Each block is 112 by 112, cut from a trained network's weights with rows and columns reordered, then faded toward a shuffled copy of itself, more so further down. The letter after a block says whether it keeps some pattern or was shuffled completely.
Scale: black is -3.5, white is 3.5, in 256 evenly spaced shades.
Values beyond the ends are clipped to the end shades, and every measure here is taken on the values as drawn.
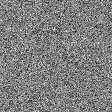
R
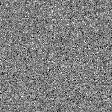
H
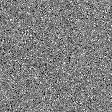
R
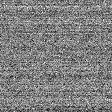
H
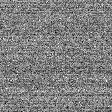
H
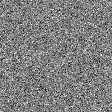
R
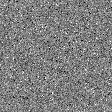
R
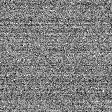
H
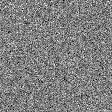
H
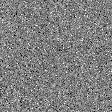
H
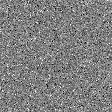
H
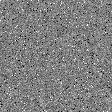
R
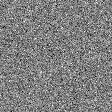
R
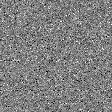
H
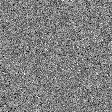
R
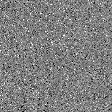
H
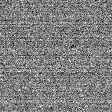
H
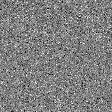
H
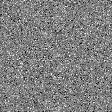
H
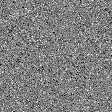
R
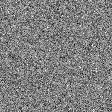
R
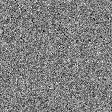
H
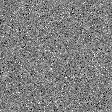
R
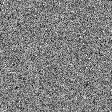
R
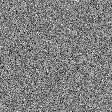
R
